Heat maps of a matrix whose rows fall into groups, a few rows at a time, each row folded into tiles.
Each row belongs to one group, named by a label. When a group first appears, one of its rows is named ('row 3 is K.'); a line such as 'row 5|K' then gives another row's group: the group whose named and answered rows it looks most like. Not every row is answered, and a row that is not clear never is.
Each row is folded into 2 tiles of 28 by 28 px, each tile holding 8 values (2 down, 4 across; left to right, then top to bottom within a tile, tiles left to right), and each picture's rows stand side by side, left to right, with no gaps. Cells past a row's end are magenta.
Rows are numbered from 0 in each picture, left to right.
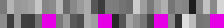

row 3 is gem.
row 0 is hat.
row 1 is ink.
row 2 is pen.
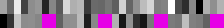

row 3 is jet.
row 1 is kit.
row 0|gem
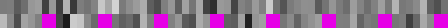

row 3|ink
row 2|ink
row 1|pen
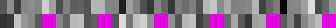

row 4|ink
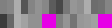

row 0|gem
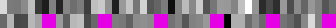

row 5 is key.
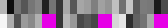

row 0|key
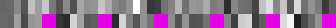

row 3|hat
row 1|pen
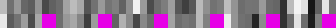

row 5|kit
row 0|key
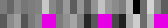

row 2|gem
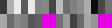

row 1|ink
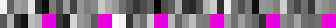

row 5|jet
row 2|key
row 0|ink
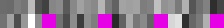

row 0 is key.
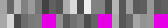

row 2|key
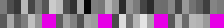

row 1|jet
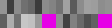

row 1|hat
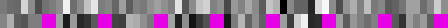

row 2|pen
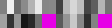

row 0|hat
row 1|kit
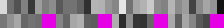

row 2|hat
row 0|jet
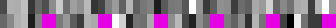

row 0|kit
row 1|ink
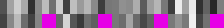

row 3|kit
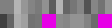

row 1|jet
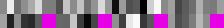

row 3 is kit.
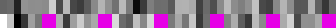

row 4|ink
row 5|key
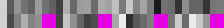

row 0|key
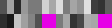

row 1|ink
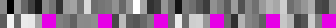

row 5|ink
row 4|pen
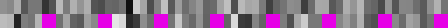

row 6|kit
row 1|ink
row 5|gem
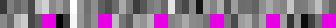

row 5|hat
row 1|gem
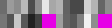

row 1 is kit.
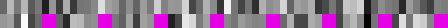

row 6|kit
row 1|pen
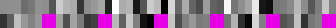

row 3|key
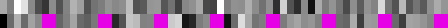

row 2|gem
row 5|jet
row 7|pen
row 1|kit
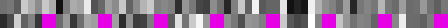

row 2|hat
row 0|pen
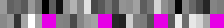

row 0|key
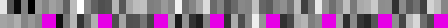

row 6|hat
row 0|jet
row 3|hat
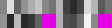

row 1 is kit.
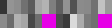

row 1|pen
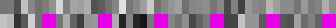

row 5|pen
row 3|hat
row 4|pen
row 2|hat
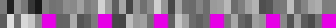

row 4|ink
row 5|hat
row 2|pen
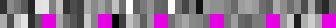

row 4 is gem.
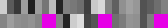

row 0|jet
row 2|kit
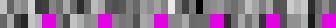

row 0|ink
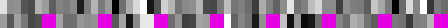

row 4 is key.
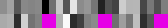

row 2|kit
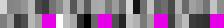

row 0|ink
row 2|gem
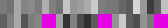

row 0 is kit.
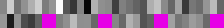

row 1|jet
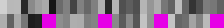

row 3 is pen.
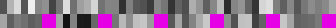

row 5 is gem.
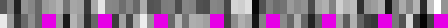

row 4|kit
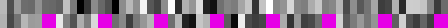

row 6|key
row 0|key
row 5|hat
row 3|ink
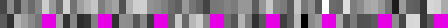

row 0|pen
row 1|hat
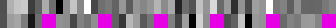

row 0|kit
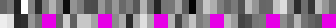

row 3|gem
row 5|jet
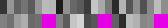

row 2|pen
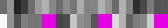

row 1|pen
